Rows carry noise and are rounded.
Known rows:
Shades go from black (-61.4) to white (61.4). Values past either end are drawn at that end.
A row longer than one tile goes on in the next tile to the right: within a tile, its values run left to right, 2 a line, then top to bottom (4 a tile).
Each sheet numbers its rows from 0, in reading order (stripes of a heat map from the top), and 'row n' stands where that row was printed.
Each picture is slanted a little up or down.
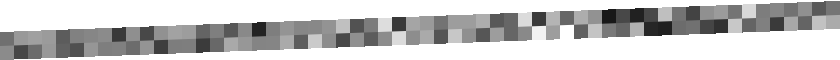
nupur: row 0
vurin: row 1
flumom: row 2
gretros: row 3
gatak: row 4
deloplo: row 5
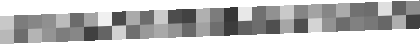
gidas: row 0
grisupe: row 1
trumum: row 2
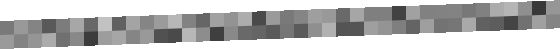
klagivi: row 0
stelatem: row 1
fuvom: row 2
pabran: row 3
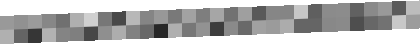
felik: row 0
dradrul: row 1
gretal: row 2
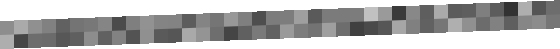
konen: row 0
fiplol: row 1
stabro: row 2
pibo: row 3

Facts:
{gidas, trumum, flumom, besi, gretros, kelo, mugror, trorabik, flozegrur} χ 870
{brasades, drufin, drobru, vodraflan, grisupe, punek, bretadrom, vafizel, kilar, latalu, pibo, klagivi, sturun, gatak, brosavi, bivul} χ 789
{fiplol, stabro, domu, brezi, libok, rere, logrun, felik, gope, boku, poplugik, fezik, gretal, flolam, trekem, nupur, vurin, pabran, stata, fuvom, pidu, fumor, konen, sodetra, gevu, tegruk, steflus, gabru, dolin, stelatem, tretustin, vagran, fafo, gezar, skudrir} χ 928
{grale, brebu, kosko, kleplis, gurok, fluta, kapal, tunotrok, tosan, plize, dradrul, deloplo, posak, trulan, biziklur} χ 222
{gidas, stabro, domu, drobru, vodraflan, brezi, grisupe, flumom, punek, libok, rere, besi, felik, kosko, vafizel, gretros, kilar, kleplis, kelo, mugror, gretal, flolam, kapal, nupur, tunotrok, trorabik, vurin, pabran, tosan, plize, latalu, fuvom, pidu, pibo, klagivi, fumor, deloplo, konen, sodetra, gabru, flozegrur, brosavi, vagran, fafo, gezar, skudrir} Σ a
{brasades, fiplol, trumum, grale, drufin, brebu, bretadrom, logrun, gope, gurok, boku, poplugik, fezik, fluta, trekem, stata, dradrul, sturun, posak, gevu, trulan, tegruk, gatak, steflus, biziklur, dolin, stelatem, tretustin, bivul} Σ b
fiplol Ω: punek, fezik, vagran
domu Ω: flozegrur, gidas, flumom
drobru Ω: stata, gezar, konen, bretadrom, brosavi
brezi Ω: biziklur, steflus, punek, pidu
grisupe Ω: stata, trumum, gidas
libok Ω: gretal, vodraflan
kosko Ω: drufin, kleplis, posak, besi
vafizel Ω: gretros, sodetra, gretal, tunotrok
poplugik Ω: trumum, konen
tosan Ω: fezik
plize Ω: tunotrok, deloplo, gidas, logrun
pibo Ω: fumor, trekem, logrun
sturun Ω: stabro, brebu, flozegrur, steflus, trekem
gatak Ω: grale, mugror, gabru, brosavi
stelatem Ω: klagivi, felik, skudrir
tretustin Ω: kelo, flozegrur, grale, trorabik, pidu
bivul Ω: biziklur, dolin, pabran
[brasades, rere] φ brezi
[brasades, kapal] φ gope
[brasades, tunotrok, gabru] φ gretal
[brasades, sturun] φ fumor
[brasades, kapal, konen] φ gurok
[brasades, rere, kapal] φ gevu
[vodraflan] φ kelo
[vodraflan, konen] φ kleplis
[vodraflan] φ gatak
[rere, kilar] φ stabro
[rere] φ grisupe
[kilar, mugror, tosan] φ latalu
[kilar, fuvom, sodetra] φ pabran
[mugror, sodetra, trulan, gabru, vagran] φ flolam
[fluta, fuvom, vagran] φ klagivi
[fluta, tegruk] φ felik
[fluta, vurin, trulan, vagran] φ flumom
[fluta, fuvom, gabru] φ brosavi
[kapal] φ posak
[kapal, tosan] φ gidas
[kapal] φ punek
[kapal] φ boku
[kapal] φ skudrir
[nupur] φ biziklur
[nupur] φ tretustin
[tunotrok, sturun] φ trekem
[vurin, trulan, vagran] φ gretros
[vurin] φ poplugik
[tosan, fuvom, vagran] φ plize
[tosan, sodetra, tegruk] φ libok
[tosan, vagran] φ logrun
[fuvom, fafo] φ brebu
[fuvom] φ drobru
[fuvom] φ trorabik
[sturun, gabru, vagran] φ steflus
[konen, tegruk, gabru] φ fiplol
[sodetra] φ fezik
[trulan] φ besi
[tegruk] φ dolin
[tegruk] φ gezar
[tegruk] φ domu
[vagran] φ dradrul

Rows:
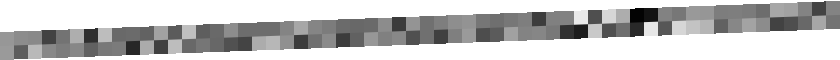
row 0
bretadrom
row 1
kleplis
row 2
gabru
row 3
vagran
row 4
tunotrok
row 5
logrun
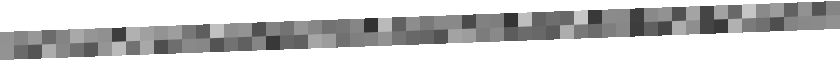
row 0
libok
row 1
stata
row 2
kilar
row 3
bivul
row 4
fumor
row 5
kosko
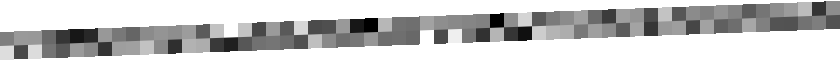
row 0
vodraflan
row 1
skudrir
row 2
sturun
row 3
kelo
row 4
brosavi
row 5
tretustin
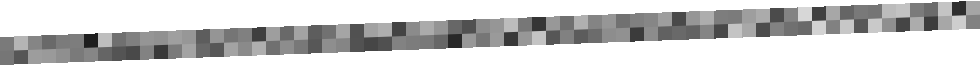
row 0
brasades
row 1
sodetra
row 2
brezi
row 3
domu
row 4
rere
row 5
flozegrur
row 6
besi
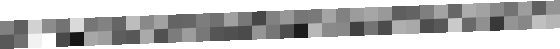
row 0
fafo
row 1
steflus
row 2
biziklur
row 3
plize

